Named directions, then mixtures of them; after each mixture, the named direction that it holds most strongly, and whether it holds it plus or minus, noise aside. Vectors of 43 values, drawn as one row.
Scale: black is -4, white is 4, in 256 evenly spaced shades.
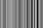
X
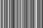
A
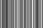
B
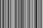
A, minus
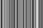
B, minus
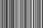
B, plus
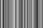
B, plus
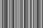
B, plus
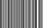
X, minus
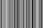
B, minus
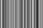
B, plus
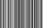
A, minus
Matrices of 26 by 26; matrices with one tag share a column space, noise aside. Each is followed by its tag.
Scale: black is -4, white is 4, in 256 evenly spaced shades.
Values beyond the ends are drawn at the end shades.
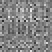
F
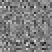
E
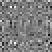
E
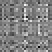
F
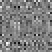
E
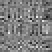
F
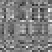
F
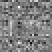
E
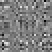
E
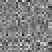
E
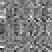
F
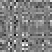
E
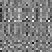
F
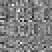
F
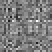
F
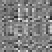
F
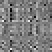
F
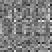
F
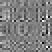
F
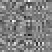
E
